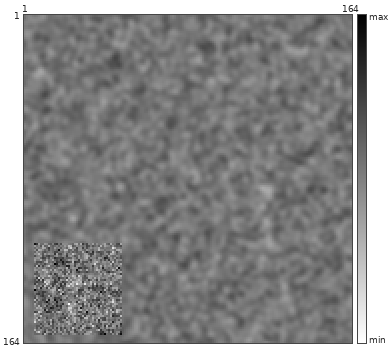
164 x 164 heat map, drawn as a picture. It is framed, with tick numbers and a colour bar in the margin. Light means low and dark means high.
Odd rows or columns: none. Mirror symmetry: none. Grain: blotchy. Histogram: heavy tails on both sides. Roughest part: bottom left. Odd patch: rougher, in the bottom left. Stripes: none.
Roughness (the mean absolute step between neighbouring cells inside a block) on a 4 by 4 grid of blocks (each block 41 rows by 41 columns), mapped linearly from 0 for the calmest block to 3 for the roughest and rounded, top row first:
0 0 0 0
0 0 0 0
1 0 0 0
3 1 0 0
